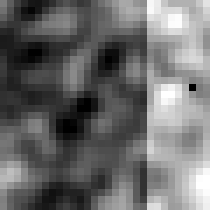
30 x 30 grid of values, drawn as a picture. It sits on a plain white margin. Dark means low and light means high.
One lone cell stands out, far lower than its neighbours. On average the colour sits 40% of the way up the scale. The right part is higher, past a seam about 70% of the way across. No regular stripes run through it.
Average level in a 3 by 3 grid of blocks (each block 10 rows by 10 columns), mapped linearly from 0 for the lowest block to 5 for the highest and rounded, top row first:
015 | 004 | 115
